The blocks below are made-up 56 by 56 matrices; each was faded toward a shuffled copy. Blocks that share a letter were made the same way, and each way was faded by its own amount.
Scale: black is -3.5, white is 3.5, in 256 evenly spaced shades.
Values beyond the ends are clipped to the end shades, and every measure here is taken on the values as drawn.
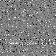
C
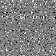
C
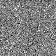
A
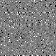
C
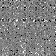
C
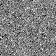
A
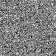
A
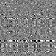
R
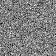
A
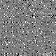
C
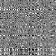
R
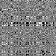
R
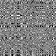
R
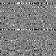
R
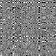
R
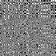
R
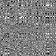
R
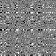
R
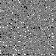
C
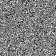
A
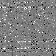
C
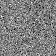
A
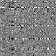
R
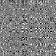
R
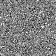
A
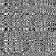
R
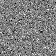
A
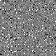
C
